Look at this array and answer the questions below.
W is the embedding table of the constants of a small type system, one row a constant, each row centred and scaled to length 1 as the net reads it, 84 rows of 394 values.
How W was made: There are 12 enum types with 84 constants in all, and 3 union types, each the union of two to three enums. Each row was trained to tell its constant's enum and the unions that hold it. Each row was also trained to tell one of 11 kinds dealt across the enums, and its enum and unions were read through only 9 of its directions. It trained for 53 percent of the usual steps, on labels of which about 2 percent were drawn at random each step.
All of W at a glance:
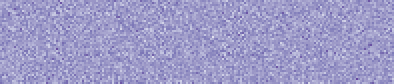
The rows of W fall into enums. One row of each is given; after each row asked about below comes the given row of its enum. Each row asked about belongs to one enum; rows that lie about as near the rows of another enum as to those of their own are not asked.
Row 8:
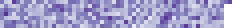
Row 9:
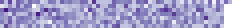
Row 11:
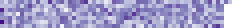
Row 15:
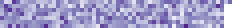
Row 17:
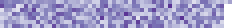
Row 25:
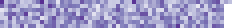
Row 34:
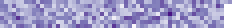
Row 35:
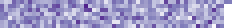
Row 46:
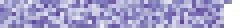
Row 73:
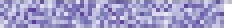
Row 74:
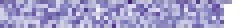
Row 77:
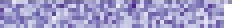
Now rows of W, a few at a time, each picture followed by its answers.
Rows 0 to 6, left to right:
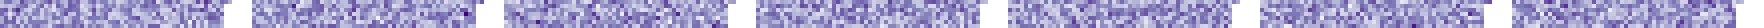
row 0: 77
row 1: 17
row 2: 25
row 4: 46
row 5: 35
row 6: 9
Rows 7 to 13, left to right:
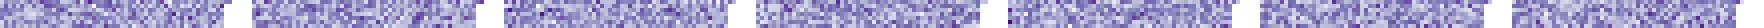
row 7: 8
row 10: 17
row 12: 9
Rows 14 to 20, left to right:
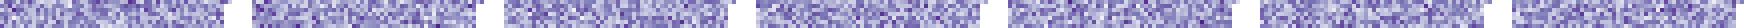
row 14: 77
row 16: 35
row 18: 73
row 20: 17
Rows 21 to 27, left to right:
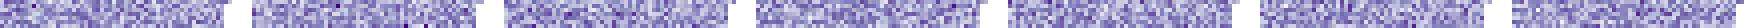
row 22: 46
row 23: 15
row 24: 8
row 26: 25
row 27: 8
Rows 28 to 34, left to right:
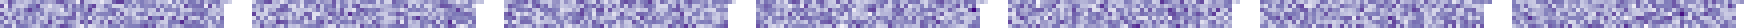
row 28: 34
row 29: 46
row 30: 9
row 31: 9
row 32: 15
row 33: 73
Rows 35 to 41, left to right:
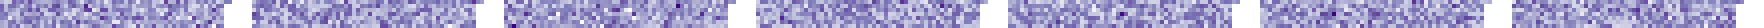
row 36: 9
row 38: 8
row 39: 15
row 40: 15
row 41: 35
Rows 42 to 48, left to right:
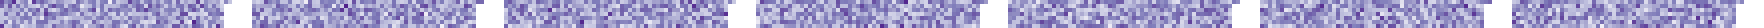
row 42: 77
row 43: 46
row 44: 77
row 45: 8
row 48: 34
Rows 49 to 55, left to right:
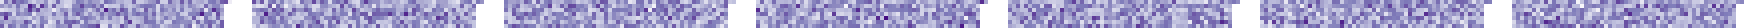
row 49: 46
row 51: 17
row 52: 46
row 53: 73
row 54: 77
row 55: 73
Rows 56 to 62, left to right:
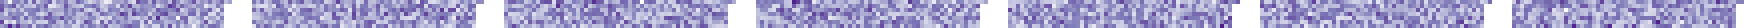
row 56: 34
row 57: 17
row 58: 8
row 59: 17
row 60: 25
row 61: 34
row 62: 35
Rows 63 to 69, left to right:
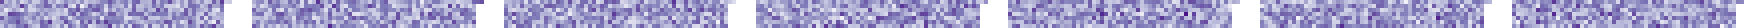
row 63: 15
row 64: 8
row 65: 46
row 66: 34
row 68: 15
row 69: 35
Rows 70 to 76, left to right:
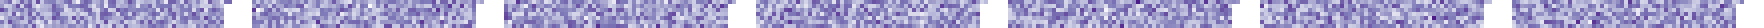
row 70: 35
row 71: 34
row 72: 11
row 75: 17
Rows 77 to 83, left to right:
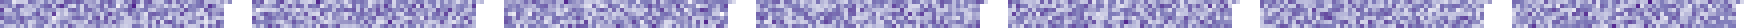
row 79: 34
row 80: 9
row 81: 73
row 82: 73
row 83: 73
